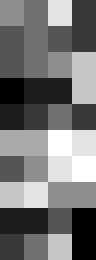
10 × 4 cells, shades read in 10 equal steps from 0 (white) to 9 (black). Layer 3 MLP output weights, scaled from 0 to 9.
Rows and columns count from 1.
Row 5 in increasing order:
5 7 7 8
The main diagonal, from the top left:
4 5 4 2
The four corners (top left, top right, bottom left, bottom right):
4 7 7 9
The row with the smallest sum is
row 6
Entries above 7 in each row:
0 0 0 3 1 0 0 0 3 1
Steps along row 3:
down down down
